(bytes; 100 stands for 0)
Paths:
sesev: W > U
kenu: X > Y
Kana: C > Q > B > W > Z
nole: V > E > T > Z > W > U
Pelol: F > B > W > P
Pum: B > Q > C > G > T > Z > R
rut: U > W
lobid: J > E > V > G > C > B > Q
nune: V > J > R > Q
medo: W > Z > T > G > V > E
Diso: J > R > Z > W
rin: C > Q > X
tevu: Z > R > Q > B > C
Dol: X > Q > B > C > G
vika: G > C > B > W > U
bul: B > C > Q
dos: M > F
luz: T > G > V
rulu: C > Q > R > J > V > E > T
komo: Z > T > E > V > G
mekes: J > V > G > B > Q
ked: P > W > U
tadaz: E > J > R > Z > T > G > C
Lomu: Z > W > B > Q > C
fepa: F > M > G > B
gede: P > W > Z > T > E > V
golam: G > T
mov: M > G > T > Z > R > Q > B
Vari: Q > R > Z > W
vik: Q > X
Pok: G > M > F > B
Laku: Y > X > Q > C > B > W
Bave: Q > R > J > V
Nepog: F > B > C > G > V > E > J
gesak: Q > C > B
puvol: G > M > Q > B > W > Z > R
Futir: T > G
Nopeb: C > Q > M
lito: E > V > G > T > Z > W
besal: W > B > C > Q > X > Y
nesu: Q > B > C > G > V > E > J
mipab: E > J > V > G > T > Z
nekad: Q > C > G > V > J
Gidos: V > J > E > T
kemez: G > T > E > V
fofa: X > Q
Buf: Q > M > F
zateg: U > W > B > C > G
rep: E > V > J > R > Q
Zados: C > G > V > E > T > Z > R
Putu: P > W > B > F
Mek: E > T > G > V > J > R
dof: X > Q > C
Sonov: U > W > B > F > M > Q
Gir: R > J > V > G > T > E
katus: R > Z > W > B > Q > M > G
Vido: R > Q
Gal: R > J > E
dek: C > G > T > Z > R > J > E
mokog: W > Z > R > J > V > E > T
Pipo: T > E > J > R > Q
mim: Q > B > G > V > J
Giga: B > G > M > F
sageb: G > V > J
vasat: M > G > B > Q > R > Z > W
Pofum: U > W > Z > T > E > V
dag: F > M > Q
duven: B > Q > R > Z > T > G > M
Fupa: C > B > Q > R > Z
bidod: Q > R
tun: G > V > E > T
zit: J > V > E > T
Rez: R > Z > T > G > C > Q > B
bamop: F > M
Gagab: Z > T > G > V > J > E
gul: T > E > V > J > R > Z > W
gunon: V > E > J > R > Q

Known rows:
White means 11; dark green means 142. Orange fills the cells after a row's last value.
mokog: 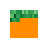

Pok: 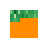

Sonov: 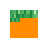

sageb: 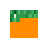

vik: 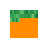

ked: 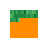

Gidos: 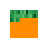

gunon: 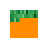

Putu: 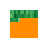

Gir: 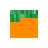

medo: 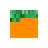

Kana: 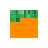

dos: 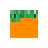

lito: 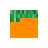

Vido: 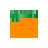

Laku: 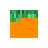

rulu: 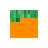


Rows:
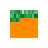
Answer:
Lomu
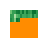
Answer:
gul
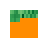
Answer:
Nepog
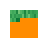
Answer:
Nopeb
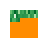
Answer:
vika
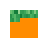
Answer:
vasat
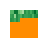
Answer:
Pum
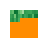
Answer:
duven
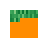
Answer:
rep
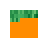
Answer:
bidod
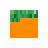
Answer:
katus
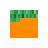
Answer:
fepa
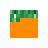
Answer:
kemez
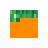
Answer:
Pipo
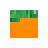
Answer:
Diso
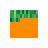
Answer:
mipab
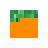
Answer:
nekad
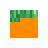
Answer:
rut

